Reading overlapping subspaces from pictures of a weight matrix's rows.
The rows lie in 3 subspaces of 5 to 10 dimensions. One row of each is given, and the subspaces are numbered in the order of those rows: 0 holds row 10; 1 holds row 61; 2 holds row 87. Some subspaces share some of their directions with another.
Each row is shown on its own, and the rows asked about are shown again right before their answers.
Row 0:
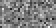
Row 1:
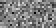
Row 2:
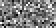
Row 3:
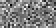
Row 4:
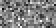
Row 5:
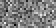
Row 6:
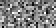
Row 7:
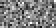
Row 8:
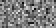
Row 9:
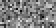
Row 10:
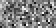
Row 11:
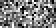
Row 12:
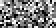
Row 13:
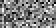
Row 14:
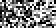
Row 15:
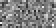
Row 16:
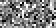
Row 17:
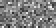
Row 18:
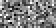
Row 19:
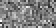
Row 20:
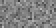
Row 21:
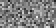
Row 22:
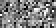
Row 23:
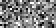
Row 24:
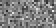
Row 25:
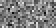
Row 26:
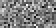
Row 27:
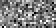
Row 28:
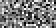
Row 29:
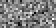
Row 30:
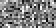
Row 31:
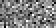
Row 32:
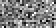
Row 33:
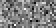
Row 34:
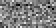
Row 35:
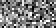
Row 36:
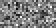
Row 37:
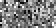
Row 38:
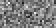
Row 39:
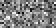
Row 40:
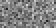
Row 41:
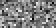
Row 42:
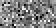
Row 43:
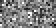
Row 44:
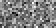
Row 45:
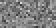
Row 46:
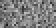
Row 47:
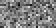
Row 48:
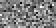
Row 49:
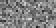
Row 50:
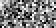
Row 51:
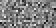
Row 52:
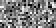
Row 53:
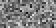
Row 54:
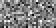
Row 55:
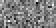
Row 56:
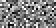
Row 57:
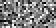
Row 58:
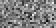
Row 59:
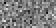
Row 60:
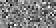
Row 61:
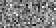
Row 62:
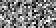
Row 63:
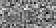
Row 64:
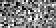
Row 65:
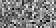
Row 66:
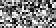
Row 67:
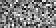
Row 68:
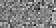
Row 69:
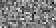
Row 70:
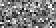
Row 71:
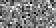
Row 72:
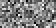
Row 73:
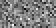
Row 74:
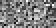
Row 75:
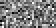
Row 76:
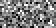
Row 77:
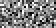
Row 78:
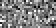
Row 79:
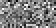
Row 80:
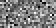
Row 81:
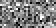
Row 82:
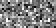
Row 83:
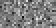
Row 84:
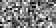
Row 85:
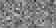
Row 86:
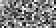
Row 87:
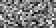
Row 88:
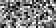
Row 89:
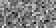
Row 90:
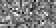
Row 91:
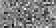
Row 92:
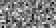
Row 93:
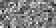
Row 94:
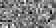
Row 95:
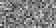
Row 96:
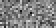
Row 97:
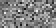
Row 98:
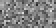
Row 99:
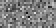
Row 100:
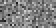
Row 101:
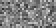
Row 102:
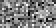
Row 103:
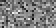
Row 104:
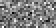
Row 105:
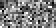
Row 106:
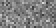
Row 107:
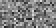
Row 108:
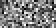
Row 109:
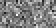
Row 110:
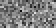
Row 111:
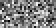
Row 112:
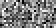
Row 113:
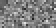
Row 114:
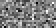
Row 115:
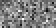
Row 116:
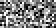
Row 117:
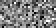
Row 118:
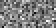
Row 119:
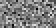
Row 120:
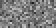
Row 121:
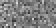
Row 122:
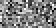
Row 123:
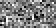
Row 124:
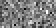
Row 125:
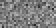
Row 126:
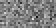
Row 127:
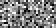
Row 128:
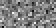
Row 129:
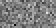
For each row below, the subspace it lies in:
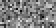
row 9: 2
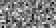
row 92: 1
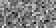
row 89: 0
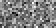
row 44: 2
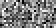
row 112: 1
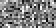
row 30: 1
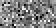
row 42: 1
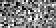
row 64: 1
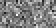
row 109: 1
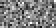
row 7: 0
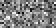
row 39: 2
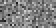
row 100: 1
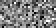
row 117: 2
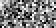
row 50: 0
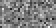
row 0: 2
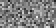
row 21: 1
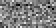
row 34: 2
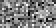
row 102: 2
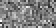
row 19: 1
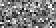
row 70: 2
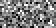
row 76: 2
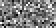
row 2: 2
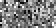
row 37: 1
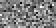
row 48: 1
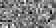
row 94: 1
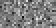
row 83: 1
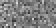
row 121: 1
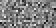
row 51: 1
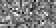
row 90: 2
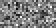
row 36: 2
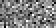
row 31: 2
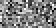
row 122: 1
